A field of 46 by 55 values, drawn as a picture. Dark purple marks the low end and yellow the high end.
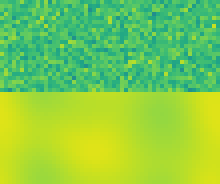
The table splits into 2 rows of 1 panel. Panel 1,1: high, fine-grained. Panel 2,1: very high, smooth, faint in contrast.
